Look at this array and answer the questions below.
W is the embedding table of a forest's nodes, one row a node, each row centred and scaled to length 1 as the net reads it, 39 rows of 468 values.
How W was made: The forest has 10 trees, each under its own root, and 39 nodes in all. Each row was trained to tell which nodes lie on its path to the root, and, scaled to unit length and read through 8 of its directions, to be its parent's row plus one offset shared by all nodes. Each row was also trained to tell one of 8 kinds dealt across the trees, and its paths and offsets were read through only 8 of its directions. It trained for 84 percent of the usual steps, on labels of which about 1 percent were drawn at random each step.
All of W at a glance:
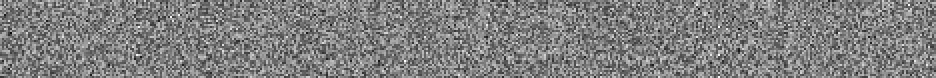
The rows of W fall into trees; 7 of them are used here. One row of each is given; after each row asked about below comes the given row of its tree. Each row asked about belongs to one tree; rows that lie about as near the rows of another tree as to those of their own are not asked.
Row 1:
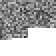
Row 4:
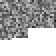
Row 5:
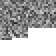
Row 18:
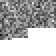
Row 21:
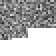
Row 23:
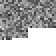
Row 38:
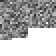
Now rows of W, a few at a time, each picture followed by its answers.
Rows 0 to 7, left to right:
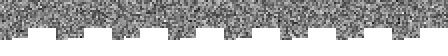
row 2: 21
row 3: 1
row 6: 4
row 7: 4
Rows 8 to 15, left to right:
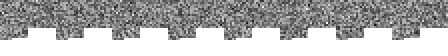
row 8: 38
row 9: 5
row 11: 21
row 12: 1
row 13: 18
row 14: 1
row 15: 38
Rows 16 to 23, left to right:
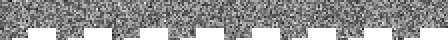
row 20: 21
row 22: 5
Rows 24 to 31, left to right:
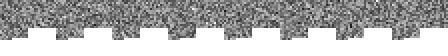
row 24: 23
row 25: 18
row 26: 5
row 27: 38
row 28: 38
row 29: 23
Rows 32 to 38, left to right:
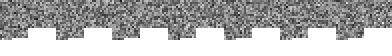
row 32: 18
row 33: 1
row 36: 21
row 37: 18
